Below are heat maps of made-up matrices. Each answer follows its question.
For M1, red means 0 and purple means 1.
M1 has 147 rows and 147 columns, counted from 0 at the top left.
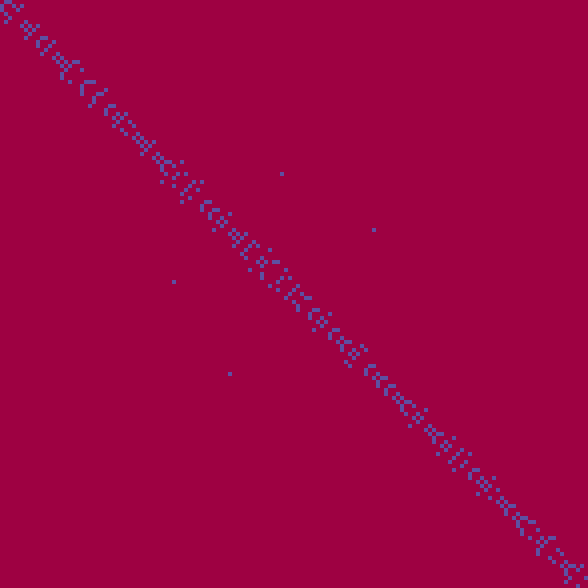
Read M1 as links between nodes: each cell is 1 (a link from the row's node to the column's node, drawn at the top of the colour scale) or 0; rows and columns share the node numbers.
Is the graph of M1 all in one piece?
yes
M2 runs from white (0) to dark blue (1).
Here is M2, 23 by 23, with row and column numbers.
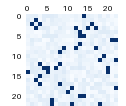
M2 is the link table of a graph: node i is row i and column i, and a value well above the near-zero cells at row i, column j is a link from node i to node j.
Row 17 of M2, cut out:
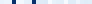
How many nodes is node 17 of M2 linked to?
2
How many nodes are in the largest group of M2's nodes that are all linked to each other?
3
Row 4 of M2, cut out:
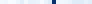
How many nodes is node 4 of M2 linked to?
1
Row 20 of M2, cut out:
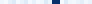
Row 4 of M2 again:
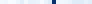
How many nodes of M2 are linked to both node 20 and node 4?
1
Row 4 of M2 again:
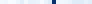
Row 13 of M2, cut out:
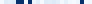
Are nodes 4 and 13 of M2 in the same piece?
yes
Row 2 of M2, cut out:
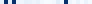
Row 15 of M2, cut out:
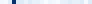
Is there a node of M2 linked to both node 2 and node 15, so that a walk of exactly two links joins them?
yes
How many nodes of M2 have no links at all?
0
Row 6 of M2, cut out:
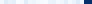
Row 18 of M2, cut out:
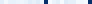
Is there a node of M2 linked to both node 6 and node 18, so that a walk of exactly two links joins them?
yes
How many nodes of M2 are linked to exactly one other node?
10
